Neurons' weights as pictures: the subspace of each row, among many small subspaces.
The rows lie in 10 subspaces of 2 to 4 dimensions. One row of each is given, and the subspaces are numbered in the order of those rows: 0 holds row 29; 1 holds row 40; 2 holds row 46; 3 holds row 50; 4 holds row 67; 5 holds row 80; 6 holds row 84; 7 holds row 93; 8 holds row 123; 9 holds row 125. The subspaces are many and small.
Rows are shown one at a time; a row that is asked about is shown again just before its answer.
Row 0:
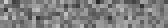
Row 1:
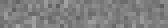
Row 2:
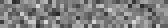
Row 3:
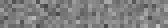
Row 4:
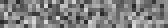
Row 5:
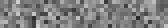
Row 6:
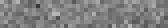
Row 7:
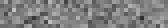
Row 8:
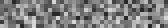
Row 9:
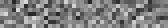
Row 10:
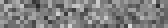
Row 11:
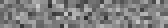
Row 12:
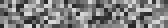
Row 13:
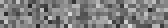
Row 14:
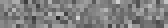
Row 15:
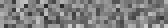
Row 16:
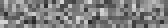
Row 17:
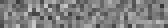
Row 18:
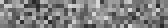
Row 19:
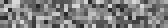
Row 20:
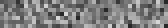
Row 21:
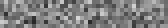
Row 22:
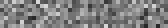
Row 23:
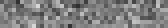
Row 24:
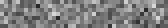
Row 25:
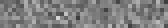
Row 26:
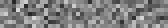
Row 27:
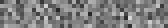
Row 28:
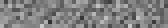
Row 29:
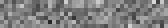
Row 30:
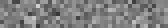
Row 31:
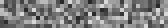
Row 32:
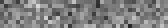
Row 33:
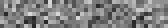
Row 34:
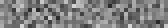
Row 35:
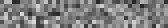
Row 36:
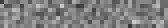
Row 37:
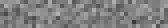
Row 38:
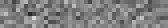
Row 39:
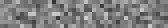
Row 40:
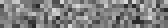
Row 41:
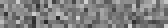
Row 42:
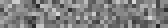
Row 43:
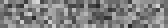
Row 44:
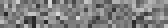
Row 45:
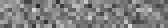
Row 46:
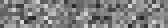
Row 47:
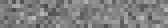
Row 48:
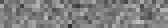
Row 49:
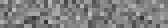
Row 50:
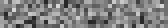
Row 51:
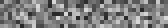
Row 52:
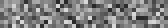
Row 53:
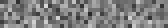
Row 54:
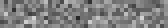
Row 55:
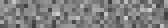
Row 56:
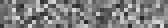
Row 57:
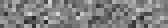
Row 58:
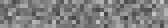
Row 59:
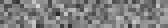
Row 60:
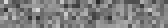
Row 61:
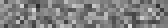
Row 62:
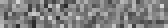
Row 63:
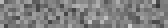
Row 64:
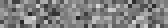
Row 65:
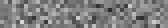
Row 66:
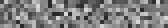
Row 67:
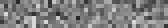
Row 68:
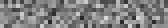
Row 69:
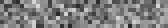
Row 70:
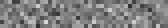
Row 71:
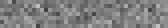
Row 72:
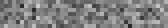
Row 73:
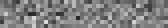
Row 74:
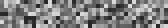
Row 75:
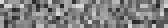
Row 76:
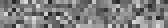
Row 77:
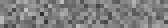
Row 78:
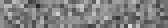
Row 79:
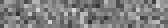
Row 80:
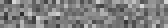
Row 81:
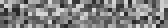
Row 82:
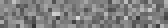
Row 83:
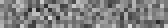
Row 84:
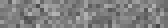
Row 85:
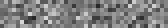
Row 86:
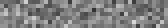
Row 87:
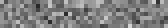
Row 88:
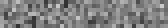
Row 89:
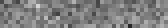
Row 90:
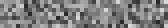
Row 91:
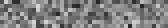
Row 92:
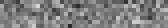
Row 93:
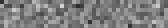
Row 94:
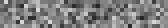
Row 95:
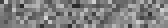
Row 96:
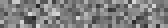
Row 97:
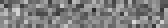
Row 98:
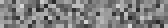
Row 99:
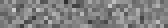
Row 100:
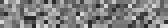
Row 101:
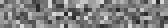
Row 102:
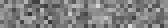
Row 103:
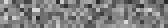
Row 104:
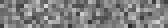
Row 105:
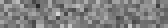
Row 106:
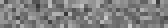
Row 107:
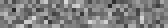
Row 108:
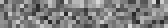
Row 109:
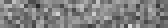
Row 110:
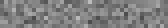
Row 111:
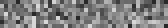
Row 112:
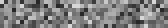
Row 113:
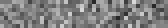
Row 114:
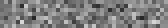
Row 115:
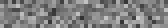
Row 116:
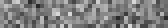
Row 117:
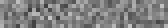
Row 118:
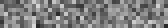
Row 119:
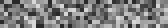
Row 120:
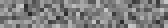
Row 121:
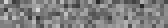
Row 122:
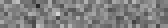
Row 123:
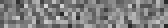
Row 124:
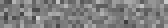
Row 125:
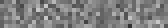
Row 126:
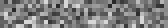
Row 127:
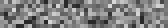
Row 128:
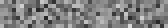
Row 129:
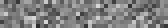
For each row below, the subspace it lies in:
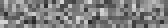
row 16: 9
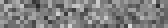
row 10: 2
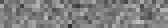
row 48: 1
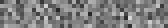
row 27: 9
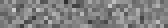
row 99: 3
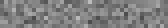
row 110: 9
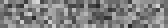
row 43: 6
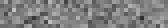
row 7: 9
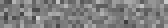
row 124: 5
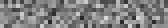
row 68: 1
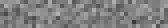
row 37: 7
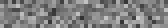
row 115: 1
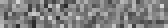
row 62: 3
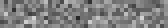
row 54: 9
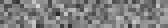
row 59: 2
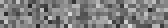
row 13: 6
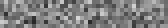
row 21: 9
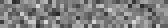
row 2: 5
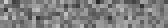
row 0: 5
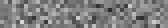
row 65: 5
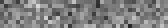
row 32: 6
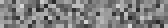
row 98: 9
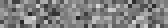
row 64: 2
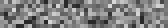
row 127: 3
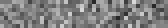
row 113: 6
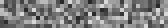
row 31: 9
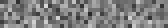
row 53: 9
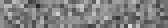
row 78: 6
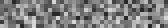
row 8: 0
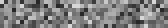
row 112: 1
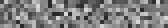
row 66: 0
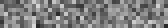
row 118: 7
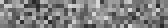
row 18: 6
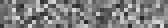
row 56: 9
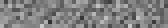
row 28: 1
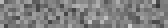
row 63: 7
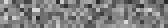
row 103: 5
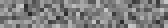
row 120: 8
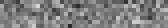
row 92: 1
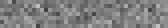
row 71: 6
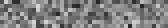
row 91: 5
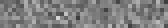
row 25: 8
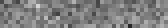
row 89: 6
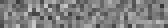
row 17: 3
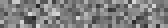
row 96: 2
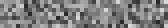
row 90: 8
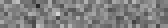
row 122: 2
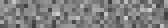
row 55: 0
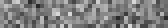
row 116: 6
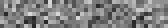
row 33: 4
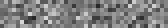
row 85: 2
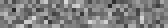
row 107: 3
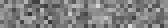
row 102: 6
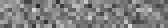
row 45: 5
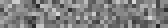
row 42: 1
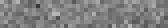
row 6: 6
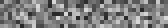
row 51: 0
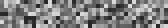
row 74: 7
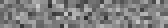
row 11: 0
